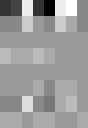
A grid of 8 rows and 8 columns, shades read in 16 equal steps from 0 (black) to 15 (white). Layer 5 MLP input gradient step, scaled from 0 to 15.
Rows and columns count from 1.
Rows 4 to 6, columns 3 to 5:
10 11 10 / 9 9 9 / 9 10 8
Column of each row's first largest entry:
7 3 1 1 1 4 3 1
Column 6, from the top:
14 12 9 9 9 10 10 9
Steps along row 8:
same down up same down same up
